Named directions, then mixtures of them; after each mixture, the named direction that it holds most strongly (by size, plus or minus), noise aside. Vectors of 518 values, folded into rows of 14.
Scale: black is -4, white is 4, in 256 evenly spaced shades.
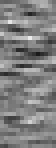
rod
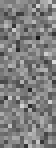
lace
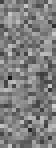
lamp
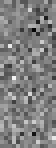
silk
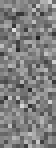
lace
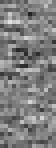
rod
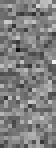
lace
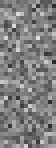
lace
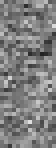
lamp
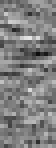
rod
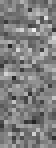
silk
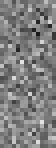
silk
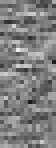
rod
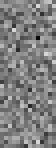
lace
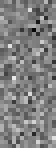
silk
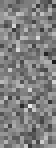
lace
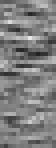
rod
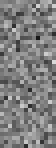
lace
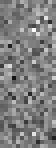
silk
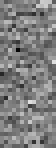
lace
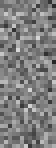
lace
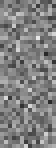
lace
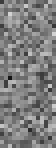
lamp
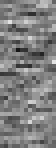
rod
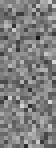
lace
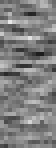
rod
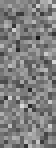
lace
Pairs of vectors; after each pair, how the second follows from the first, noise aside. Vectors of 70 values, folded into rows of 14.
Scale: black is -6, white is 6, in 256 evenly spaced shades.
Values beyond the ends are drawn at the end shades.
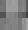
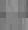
shrunk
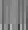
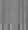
shrunk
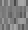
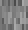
sign-scrambled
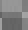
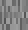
sign-scrambled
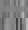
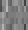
wrapped around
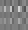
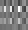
scaled up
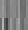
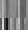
scaled up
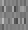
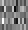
scaled up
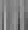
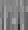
copied
